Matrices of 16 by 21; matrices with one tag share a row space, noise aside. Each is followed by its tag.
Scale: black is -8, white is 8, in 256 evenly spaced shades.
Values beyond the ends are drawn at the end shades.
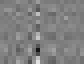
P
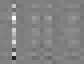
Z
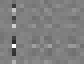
Z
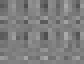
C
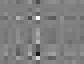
P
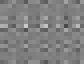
C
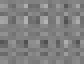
C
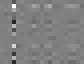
Z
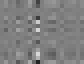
P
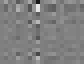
P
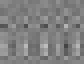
C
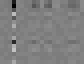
Z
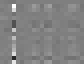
Z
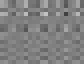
C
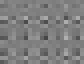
C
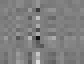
P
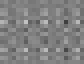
C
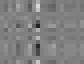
P
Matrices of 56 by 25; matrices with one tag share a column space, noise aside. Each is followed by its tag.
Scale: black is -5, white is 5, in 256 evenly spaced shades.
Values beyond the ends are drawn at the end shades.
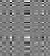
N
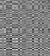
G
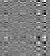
N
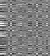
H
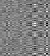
H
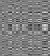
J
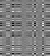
H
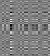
J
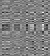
J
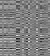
G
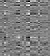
N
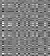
H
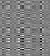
G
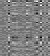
N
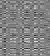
G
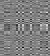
J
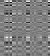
N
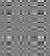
N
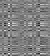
H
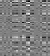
N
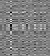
J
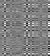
H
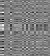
J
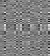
J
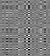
G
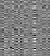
G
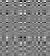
N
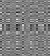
J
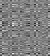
H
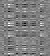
H
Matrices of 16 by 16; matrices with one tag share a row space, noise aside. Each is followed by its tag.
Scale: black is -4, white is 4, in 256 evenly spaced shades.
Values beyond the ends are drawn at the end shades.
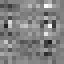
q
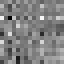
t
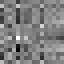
t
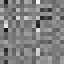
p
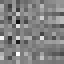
t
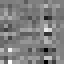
q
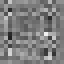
q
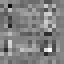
q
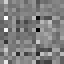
p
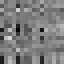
t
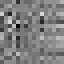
t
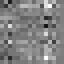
q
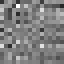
t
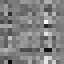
q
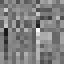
p
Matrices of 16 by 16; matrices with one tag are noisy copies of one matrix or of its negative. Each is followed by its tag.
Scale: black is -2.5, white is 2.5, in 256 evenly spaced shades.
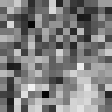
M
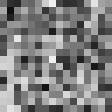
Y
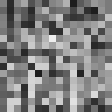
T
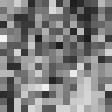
M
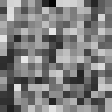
Y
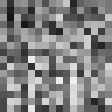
T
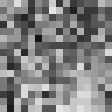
M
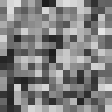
Y
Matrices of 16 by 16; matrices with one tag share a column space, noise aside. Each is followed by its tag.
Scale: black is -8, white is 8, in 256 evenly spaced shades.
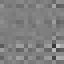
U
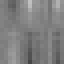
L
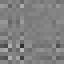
U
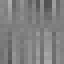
L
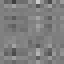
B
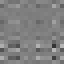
U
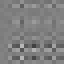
U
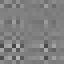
U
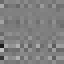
U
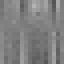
L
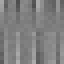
L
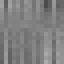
L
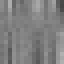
L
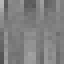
L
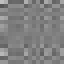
B
